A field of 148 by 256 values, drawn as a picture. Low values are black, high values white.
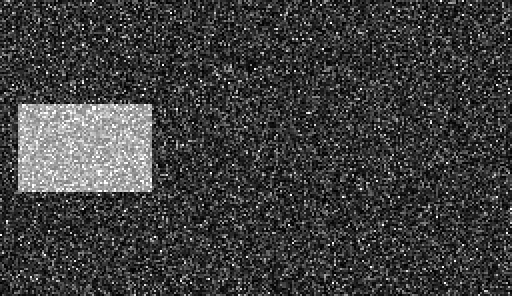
Odd patch: higher, in the middle left. Ninth with the highest average: middle left. Stripes: none. Histogram: skewed, a long tail of high values.
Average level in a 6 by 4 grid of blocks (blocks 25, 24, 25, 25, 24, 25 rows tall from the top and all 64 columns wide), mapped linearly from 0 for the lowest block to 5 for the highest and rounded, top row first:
0 0 0 0 | 0 0 0 0 | 5 1 0 0 | 5 1 0 0 | 0 0 0 0 | 0 0 0 0
